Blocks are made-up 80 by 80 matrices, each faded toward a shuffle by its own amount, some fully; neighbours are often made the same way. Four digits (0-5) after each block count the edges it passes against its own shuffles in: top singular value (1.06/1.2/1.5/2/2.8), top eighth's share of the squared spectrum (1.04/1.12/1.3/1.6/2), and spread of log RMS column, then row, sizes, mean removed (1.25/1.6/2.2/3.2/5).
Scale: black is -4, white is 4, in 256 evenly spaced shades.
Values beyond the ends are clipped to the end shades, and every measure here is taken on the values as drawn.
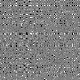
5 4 2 3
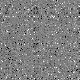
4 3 1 2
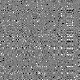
4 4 2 2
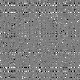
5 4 2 3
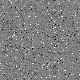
2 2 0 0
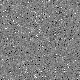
2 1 0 0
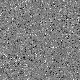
1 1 0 0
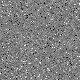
2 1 0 0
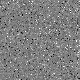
2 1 0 0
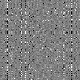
5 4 3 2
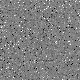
1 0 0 0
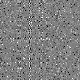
4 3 2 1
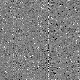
4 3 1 0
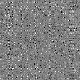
4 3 2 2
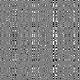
5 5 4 3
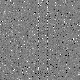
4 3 1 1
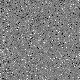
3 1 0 0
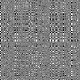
5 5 4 3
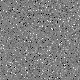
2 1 0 0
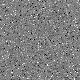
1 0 0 0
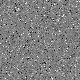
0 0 0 0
